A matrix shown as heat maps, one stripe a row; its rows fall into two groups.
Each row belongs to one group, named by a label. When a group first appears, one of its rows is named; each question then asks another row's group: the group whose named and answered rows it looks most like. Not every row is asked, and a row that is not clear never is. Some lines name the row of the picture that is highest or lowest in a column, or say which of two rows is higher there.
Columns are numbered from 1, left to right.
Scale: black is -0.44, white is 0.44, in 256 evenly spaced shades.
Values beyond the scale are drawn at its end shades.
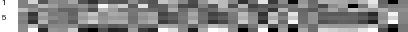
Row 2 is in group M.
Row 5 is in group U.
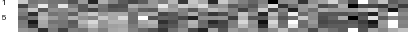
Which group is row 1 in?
M
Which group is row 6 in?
U
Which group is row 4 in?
U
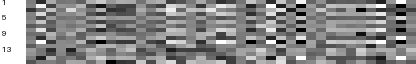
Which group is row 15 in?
U
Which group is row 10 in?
U
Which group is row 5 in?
U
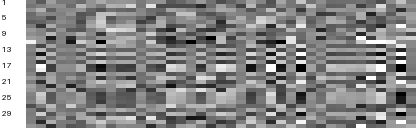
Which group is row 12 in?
U
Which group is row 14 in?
U
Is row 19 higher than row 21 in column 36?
Yes
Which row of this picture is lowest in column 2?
14
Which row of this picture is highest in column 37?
11
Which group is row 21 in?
U
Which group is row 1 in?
U
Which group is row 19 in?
U
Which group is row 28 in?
U
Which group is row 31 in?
U
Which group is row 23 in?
M
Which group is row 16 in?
U
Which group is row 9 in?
M
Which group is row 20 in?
M
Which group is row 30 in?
M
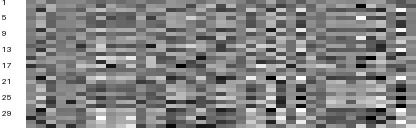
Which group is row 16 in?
M
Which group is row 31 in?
U
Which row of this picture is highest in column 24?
17
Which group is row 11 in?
U
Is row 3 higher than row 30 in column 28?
Yes
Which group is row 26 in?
M
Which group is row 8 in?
U
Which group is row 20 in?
U
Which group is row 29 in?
U
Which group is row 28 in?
U
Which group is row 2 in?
M
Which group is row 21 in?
M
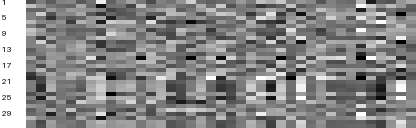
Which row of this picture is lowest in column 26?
15
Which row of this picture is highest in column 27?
8
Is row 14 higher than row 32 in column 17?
No
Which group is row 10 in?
U
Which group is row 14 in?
M
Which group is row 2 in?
M
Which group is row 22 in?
U
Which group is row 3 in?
M
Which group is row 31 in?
U
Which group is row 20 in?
M
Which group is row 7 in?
U
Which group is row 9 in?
M
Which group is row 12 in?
M
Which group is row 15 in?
M
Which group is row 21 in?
U
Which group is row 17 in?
U
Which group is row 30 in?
M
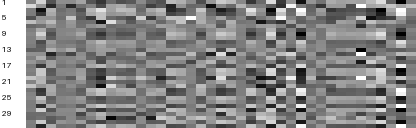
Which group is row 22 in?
M
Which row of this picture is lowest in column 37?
5
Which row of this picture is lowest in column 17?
16
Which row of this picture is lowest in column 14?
20
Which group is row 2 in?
M
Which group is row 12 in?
U
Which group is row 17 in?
U
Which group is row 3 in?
U
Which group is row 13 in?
M
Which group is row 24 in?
U
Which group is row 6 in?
M
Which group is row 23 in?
U
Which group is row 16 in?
M
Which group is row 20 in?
M
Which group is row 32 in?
U
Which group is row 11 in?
U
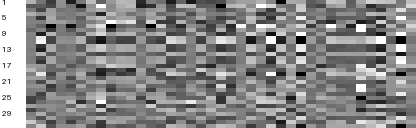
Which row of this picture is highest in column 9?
6
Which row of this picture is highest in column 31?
7
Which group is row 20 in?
M
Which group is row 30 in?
U
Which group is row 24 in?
U
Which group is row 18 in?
M
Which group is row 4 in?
M
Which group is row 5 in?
U
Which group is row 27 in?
M
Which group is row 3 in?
U
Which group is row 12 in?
U
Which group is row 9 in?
U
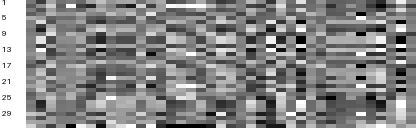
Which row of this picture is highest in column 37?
32
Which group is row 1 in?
U
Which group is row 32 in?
M
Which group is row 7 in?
U
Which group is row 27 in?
U
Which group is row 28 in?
U
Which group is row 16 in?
U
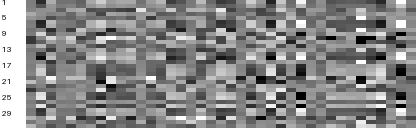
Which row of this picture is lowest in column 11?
30
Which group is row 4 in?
M
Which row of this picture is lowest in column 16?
8
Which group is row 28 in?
U
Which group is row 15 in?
U
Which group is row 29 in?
U
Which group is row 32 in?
M
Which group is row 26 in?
U
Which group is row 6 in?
U
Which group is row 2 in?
U
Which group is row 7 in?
U
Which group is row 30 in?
M
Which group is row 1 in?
U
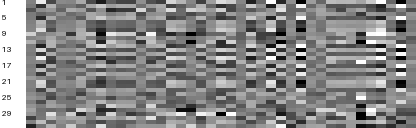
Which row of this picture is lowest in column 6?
29
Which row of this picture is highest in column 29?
30
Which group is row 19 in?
U
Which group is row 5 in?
U
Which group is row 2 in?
U
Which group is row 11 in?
M
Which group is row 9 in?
M
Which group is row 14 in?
U
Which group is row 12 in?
U
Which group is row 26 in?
U
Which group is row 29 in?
M
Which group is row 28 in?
M
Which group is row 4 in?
M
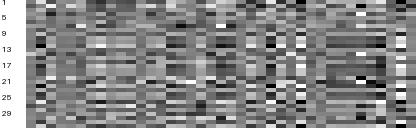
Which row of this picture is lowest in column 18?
27
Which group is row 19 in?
U
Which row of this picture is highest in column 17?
21
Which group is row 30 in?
M
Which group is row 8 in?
U
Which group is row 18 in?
U
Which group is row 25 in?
U
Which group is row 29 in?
M
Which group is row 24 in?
U
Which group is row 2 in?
M
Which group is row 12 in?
U
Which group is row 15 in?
U
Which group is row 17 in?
U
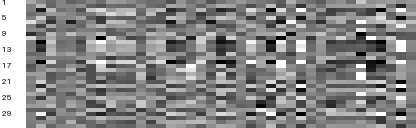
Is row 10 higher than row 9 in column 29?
No
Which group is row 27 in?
M
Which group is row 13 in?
U
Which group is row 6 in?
M
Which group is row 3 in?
U
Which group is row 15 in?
M
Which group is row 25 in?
U
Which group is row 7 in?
U
